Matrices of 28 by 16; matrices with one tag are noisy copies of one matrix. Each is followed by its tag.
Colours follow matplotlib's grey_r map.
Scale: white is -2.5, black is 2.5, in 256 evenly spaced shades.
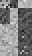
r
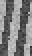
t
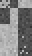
r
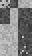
r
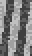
t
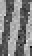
t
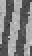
t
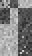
r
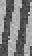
t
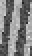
t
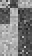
r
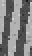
t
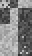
r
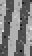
t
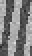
t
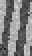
t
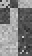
r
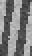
t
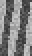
t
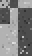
r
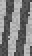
t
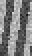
t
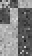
r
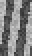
t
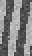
t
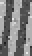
t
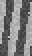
t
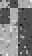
r
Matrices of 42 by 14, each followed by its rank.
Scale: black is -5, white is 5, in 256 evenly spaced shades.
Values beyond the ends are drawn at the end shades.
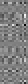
two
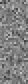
full rank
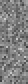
full rank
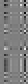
one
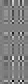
one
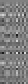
two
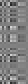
one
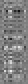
two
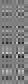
one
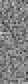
full rank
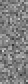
full rank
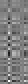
one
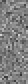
full rank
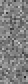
full rank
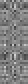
two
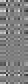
one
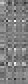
two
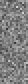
full rank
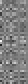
two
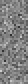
full rank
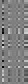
one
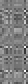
two
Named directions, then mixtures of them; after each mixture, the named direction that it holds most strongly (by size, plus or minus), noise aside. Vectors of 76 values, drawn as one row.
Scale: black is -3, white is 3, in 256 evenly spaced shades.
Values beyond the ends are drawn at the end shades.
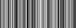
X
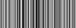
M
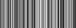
X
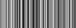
M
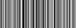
M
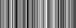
X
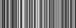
M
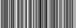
X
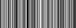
X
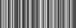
X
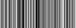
M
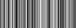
X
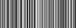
M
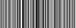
M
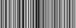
M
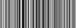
M
